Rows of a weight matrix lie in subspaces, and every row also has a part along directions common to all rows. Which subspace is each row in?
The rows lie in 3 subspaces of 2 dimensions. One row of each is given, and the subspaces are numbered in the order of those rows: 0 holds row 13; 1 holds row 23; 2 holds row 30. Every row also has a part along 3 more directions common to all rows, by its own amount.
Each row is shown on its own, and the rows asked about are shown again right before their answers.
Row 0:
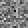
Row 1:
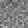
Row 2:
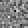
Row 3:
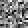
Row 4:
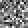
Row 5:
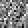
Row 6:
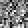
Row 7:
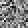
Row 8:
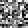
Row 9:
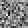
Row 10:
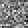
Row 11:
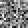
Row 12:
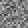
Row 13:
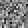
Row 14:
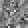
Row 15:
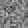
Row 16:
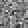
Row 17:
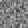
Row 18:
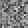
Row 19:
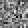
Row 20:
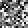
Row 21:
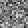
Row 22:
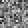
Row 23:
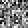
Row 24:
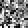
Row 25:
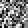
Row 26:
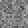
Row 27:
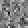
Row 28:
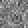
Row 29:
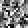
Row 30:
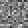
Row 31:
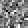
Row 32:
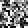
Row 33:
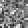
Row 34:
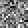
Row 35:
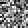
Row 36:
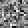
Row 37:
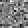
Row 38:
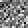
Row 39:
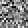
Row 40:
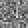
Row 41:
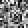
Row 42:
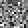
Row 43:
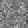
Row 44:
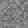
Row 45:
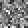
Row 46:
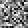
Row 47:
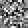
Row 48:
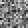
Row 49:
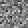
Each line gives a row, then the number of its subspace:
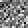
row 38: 2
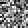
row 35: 1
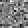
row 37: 2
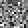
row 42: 1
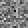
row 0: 1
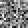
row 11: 1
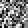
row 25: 0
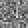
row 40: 1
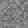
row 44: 2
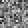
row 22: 1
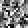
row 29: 0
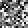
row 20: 2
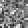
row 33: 0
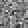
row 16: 0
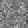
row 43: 2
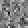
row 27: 0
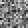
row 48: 1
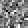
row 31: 0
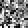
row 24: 0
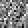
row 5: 0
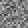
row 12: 1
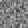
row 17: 2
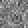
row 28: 1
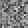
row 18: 2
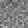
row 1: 2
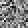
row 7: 1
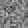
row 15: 0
